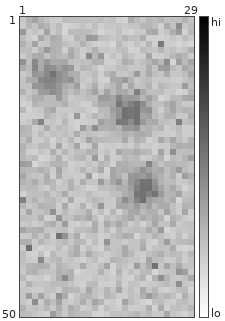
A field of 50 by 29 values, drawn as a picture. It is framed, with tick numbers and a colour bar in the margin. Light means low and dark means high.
Histogram: skewed, a long tail of high values. Odd rows or columns: none. Slope: none. Average level on the scale: 30%. Bumps: three. Mirror symmetry: none.
